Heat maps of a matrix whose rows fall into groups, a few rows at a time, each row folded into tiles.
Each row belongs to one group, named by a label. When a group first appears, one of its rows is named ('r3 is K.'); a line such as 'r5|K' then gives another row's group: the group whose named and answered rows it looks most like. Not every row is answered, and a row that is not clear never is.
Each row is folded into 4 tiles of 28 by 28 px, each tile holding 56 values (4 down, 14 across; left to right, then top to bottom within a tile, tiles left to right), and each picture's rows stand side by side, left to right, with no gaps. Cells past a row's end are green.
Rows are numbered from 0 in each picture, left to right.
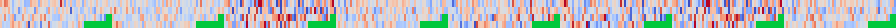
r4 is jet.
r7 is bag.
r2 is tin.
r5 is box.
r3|bag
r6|tin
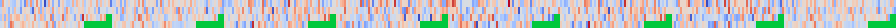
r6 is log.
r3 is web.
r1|bag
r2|jet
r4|box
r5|jet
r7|bag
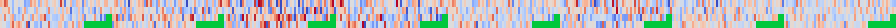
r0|box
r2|tin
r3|box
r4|box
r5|log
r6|bag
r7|log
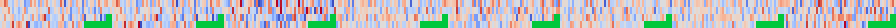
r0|box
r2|log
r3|tin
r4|web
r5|bag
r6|tin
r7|tin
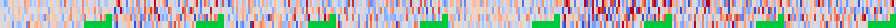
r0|jet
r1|web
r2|jet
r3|log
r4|tin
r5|web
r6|tin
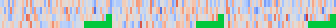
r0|bag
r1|jet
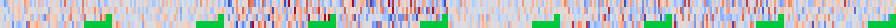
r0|jet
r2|jet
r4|log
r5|box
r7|box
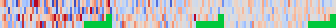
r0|tin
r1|bag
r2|jet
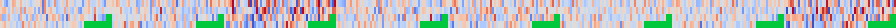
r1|box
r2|web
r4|web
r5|log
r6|box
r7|web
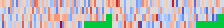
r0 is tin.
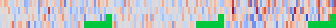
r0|box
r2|web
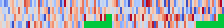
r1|tin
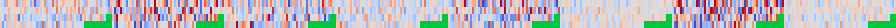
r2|box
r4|log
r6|web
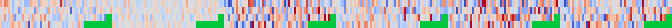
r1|log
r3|bag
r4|tin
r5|jet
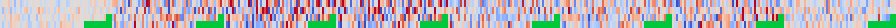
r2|web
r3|web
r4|log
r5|web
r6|jet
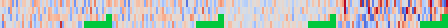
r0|tin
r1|tin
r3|web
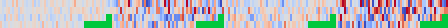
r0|log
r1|log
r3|web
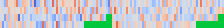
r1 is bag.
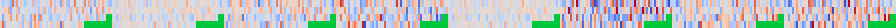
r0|log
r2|log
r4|log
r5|log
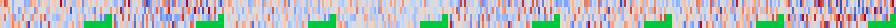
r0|box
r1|log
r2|box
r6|jet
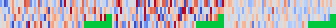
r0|jet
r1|web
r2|box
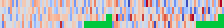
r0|tin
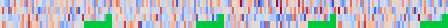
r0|bag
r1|box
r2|log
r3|bag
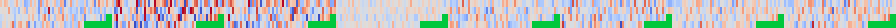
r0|box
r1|web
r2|web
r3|log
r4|bag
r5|log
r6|jet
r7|jet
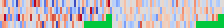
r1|jet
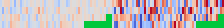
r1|web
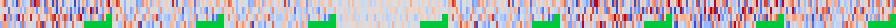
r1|box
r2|box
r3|log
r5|tin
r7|web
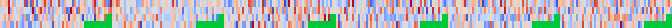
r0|web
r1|box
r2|jet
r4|log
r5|tin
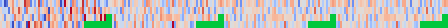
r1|tin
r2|tin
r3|tin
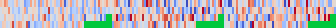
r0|box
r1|tin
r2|jet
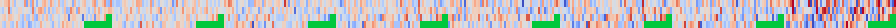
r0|web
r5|jet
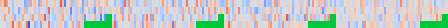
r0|box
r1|log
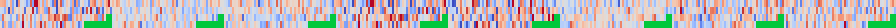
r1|box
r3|tin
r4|jet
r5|bag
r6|web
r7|tin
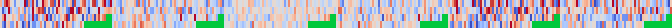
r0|web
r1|bag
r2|jet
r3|bag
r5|log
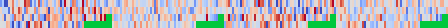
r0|jet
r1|bag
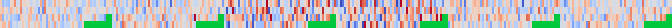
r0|bag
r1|bag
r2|web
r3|jet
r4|tin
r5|jet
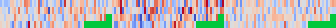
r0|jet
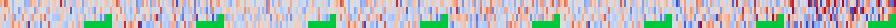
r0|box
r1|box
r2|bag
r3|box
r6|jet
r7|web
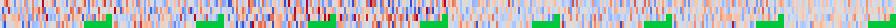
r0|web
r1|bag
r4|box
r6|tin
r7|jet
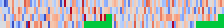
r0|jet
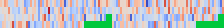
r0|box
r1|log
